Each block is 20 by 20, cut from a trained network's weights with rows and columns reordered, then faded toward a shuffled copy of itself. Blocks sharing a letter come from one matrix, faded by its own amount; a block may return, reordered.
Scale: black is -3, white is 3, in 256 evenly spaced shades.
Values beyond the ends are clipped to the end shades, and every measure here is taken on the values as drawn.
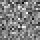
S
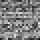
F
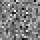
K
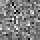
K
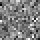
K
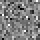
K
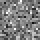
K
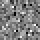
K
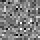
K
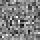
S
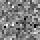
K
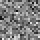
S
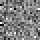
K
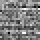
F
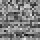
F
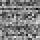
F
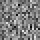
S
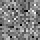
K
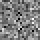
S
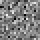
K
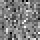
K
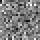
S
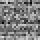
F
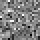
K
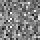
S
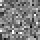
K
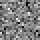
K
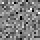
K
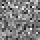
S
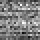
F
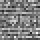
F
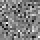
K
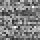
F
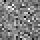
K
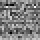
F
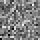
S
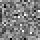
S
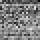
F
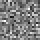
S
